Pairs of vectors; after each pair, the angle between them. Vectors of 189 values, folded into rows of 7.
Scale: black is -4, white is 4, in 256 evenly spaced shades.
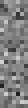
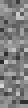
nearly opposite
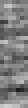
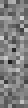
orthogonal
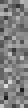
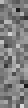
orthogonal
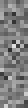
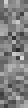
partly opposed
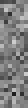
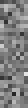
nearly parallel
